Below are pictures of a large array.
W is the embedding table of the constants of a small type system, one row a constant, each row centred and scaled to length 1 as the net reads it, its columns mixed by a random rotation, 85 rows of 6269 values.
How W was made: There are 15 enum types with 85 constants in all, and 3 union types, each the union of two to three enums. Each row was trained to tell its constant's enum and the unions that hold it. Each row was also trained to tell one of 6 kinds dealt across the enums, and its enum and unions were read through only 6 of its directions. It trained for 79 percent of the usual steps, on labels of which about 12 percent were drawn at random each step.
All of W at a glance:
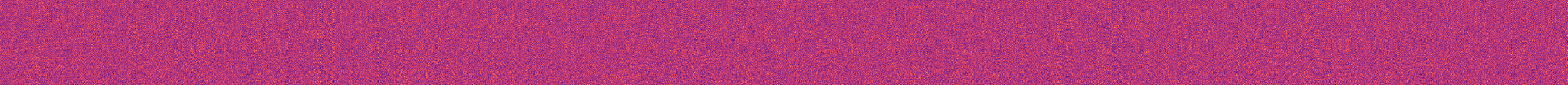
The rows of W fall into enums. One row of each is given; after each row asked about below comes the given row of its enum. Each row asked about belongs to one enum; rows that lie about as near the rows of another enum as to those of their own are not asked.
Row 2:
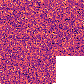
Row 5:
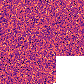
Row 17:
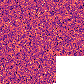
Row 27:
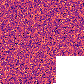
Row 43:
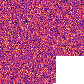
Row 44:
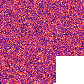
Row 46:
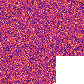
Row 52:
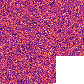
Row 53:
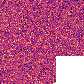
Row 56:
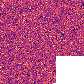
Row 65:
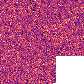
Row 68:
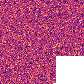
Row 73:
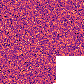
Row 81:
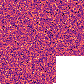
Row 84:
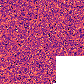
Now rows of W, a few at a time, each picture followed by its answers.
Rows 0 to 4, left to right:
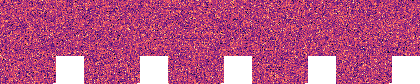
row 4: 65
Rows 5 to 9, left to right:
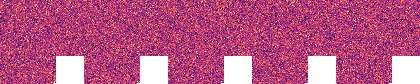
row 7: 5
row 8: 73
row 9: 81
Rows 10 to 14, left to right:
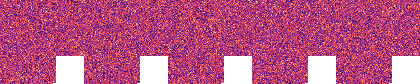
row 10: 46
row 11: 84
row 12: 46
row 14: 5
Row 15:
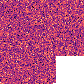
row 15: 17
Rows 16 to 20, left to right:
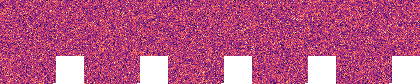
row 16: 44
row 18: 44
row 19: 46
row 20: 65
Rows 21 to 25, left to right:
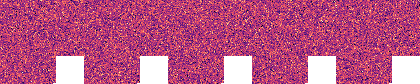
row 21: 46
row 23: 81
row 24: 68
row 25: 27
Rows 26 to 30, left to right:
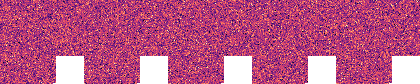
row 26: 65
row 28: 73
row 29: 84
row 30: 17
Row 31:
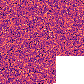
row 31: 56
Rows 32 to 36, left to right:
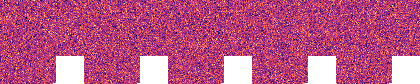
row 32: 65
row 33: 81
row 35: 52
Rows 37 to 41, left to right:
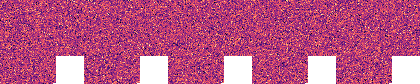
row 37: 81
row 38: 5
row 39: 73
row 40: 73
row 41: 44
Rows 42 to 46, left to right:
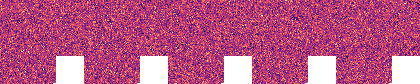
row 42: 5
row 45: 65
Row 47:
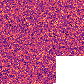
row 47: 44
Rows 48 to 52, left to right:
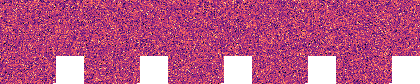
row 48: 68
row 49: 46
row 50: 17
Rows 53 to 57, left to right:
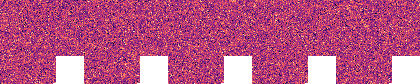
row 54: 27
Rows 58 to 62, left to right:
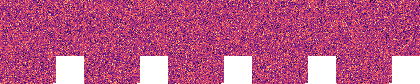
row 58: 17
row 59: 5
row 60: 68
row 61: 84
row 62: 17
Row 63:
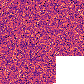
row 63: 52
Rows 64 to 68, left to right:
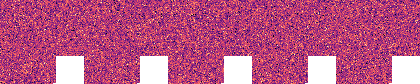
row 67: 44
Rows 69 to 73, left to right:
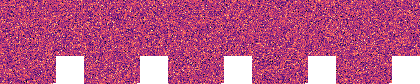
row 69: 52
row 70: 46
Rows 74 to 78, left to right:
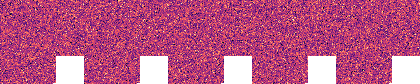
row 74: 73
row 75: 68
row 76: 84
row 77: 17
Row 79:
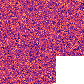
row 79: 52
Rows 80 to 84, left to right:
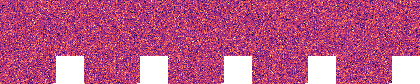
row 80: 73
